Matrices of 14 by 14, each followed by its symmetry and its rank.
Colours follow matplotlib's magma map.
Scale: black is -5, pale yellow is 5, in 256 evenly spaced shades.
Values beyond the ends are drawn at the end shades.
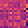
neither, rank three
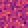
antisymmetric, full rank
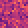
antisymmetric, full rank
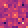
symmetric, rank three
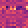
neither, rank two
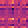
neither, rank two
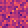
antisymmetric, full rank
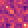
symmetric, rank three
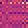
neither, rank two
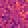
antisymmetric, full rank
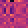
neither, rank two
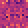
neither, rank three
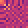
symmetric, rank three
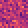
antisymmetric, full rank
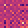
symmetric, rank three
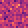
antisymmetric, full rank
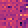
neither, rank three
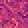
antisymmetric, full rank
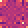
symmetric, rank three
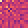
symmetric, rank three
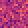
antisymmetric, full rank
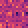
neither, rank three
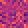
neither, rank three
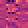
neither, rank two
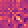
symmetric, rank three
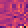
neither, rank three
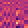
neither, rank two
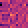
neither, rank three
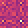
symmetric, rank three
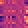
neither, rank two
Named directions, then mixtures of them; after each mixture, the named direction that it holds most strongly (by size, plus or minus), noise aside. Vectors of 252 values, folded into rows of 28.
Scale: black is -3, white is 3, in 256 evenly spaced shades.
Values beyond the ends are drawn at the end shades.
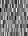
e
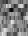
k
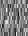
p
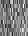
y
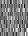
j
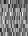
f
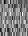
f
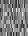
f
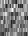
k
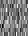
p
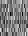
j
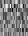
e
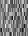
y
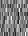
p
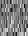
j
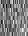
y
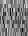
y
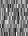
p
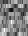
k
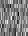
p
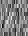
p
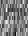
p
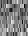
k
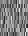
j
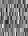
p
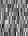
p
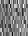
y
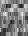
k
